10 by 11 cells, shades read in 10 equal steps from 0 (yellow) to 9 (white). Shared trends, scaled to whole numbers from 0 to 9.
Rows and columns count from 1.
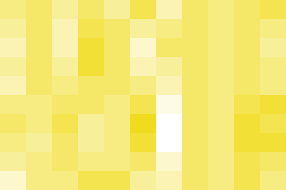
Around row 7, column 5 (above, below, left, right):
4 4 5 0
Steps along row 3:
down up down up up down same up down up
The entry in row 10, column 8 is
3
